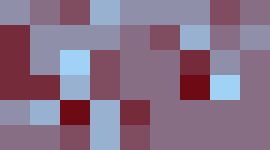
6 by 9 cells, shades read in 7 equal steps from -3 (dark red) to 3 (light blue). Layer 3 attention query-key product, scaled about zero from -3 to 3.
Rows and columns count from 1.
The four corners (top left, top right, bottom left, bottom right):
1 0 0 0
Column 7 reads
1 2 -2 -3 0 0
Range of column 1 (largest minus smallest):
3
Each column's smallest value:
-2 -2 -3 -1 -2 -1 -3 -1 0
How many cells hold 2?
6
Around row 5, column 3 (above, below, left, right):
2 -1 2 2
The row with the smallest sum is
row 4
